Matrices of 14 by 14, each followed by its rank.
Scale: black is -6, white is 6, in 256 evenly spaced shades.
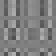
one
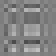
one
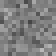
full rank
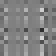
one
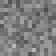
full rank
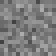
full rank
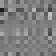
three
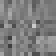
three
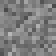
full rank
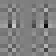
one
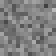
full rank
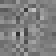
three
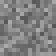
full rank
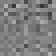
three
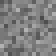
full rank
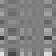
one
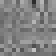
three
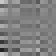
one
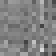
three
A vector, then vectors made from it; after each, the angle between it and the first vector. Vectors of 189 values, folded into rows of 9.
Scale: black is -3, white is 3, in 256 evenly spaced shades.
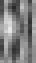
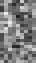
partly aligned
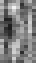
nearly opposite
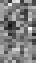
partly opposed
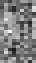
partly aligned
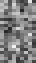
partly opposed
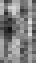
nearly opposite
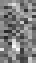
partly opposed
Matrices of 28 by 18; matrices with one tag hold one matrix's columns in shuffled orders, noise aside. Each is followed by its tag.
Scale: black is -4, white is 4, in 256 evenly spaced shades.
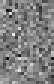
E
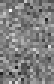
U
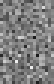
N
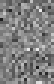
U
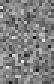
N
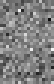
U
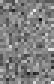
U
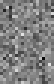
E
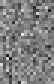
E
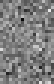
U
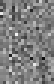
E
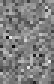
N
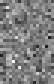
N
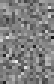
N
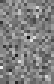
N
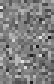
N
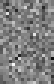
E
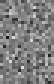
N
